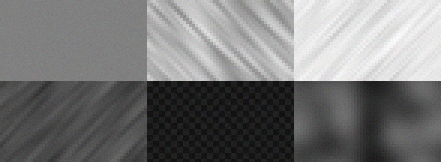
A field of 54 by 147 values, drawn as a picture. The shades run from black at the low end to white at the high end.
It is made of 2 by 3 panels. Panel 1,1: middling, flat. Panel 1,2: high, slanting down to the right. Panel 1,3: very high, slanting up to the right, faint in contrast. Panel 2,1: low, slanting up to the right, faint in contrast. Panel 2,2: very low, checkered, faint in contrast. Panel 2,3: low, smooth.
